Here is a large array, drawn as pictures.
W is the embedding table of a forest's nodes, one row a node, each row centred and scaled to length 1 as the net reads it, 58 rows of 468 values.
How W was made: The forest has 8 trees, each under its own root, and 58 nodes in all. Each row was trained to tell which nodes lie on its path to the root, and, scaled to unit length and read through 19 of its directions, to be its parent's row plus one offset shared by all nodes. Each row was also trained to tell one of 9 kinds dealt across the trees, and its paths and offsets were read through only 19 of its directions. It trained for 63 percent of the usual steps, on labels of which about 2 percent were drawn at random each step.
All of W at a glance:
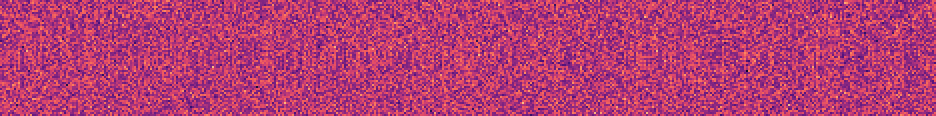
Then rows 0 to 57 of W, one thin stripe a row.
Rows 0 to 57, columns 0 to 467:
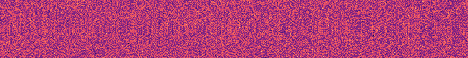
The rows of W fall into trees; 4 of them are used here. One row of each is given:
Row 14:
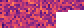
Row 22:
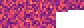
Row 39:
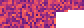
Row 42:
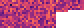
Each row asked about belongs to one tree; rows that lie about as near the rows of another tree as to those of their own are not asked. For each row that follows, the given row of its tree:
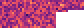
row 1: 22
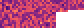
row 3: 22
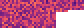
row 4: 39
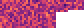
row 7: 42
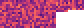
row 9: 14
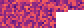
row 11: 22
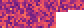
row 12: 39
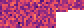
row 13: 14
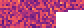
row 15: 42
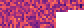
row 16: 14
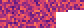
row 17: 42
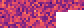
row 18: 39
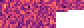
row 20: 14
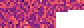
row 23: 14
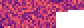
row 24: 22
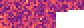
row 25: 14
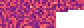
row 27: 14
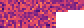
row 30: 42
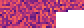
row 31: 42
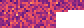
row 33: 14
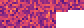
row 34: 42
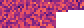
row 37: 22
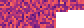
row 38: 14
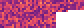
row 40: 42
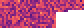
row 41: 42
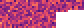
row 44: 39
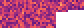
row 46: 22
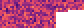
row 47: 14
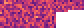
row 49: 42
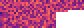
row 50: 39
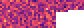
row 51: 42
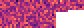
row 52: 14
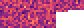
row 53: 42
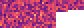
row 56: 39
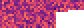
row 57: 14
